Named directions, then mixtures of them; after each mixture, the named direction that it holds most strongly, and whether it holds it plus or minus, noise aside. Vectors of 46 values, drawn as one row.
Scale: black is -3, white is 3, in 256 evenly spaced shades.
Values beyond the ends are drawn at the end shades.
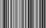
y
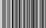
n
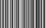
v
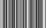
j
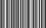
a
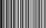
n, minus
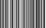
v, plus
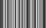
j, minus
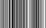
y, minus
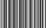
v, minus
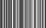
v, minus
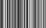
y, minus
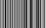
a, minus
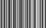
v, minus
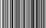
v, plus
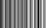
n, minus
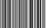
a, minus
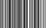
y, minus
